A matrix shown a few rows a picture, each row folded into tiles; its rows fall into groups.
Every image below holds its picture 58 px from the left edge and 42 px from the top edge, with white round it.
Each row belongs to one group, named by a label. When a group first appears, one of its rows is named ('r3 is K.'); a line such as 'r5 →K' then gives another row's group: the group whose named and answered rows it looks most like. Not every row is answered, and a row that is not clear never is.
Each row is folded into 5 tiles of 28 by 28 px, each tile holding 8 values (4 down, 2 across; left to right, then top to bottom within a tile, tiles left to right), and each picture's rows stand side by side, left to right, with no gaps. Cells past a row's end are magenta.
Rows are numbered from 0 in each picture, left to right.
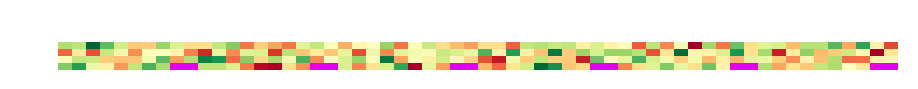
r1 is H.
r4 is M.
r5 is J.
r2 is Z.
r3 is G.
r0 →H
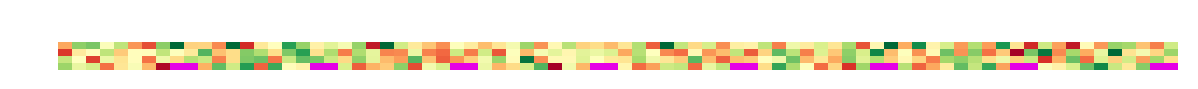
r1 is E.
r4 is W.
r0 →H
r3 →Z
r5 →M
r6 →J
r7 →G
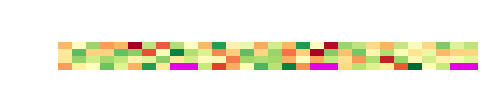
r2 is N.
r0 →M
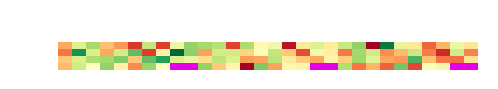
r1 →W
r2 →W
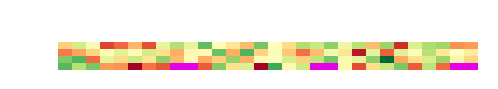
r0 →H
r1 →N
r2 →Z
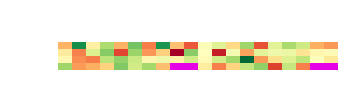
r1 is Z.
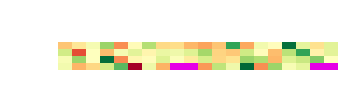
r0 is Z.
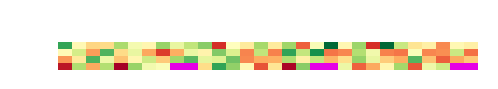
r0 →N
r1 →M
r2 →W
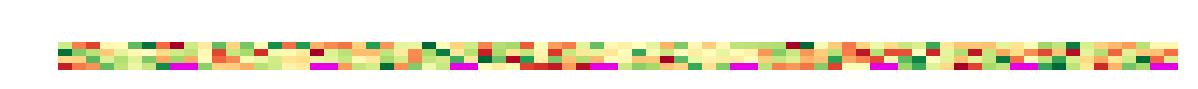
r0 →G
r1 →J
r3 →H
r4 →N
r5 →W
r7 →H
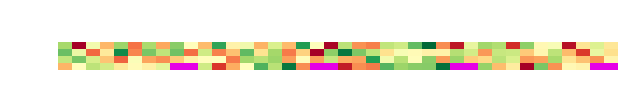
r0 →M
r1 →J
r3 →W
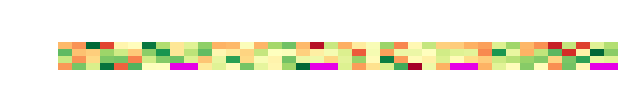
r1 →G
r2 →Z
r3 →M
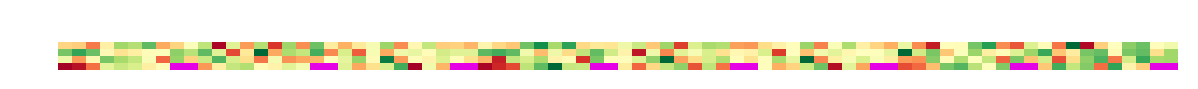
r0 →G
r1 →M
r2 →Z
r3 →G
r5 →Z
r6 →G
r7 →E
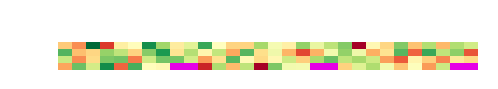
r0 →E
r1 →N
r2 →M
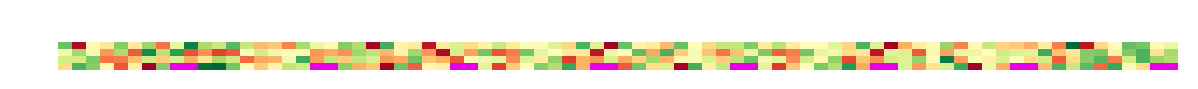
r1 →H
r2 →W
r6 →Z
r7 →E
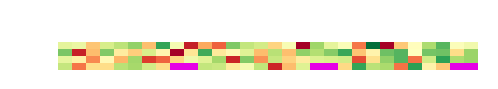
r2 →E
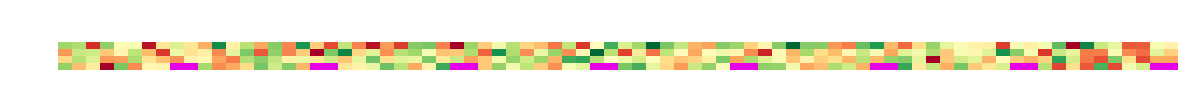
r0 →W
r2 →G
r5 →H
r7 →W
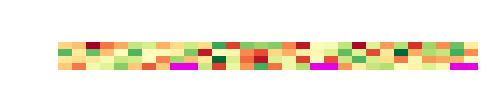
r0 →G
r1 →W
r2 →M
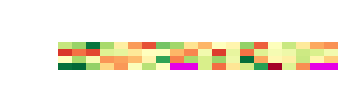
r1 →Z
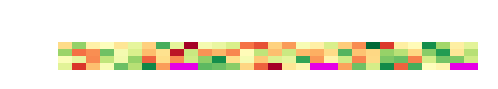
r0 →J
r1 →H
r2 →E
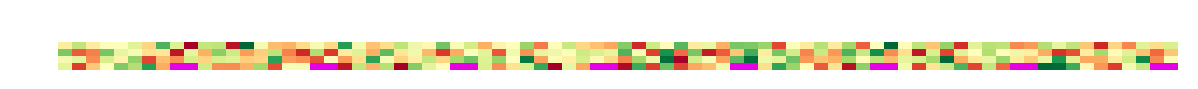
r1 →W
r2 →N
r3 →Z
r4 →N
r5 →M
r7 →H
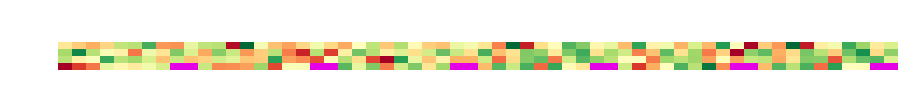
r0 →G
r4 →J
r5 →E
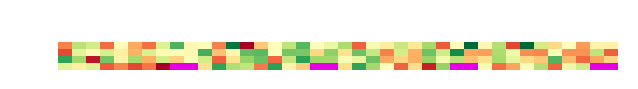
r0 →H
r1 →E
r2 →M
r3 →W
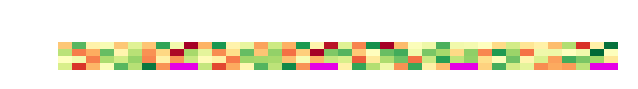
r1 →J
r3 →M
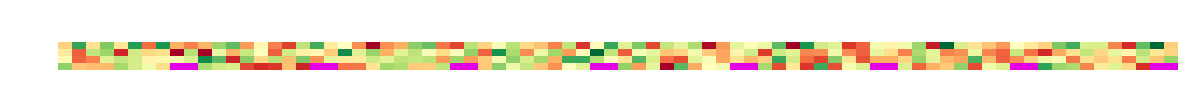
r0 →J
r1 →H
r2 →G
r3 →M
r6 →W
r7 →H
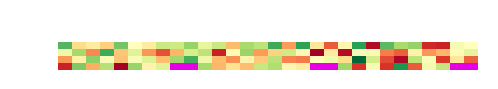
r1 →J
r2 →W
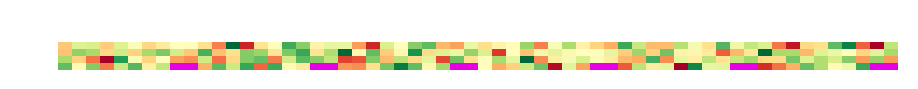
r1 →E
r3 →Z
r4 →N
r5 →G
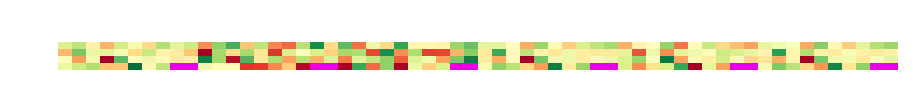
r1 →H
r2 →N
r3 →N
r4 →Z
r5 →N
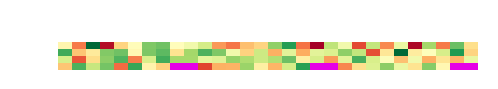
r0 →E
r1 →G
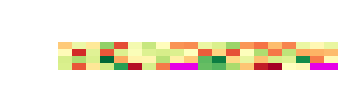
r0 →Z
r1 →H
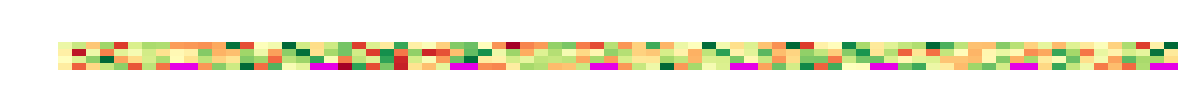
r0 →Z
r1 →E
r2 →N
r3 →G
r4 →E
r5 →E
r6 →H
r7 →M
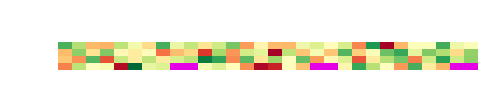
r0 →N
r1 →H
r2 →E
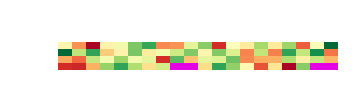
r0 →G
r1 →M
